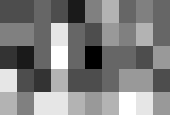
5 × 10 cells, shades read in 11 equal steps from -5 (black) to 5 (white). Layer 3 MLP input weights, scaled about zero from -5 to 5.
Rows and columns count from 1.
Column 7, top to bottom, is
2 1 -1 -1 2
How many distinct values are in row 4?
6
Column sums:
1 -8 -2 13 -6 -8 3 4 5 -2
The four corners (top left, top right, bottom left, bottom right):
-2 -1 2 1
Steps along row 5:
down up same down down up up down down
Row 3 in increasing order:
-5 -4 -3 -2 -1 -1 -1 -1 1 5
